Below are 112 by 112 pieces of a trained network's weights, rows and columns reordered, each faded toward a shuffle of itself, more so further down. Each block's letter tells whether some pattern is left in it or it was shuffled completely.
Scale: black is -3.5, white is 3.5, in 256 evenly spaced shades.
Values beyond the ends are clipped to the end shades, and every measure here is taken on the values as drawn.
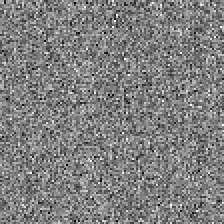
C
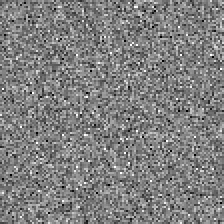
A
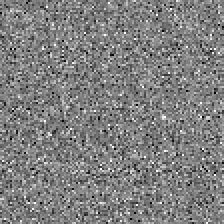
C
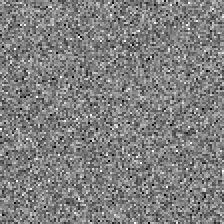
A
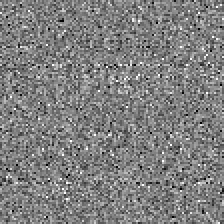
C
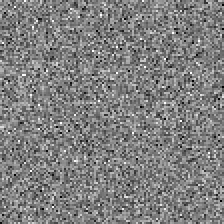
A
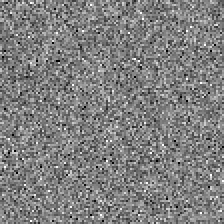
A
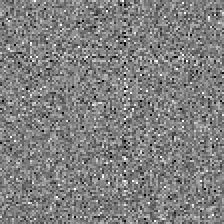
C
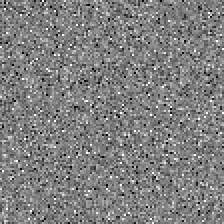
A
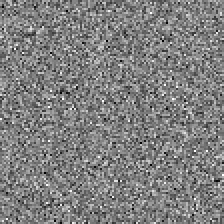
A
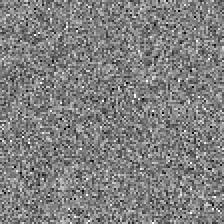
A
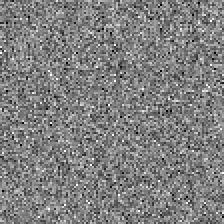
A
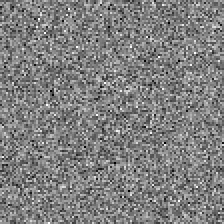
A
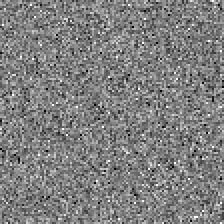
A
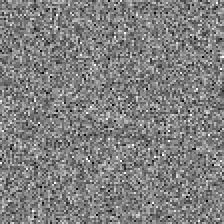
A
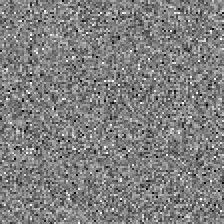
C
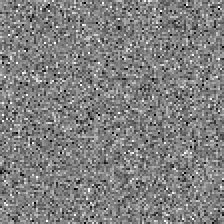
A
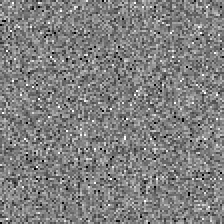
C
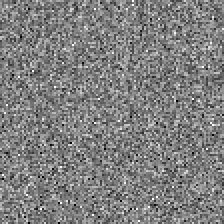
C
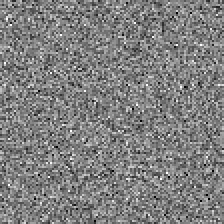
C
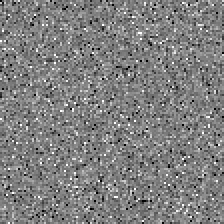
A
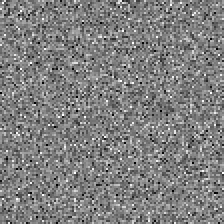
A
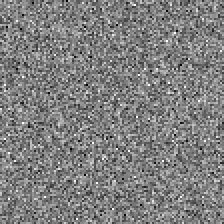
A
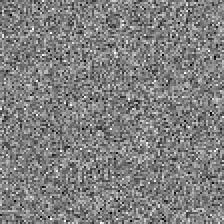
A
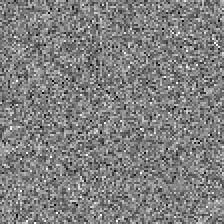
A
